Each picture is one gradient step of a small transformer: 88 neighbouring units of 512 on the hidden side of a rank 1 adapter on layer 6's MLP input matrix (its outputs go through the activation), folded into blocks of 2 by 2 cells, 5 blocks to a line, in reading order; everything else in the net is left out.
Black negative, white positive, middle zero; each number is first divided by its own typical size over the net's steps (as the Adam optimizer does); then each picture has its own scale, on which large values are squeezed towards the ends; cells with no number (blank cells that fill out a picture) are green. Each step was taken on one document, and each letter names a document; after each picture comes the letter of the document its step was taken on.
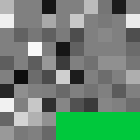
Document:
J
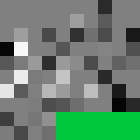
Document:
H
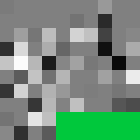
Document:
H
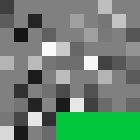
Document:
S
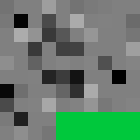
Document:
J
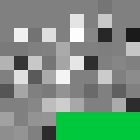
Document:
H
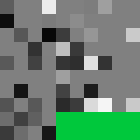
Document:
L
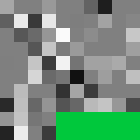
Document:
L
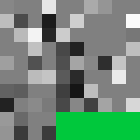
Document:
J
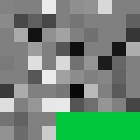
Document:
J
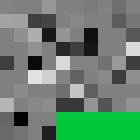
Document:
J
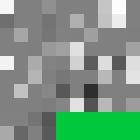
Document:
S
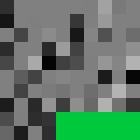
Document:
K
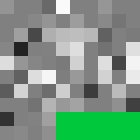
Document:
H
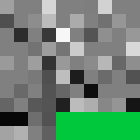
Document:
K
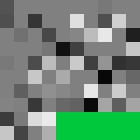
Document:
L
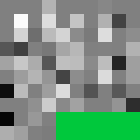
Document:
H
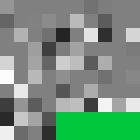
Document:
L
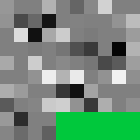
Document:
J
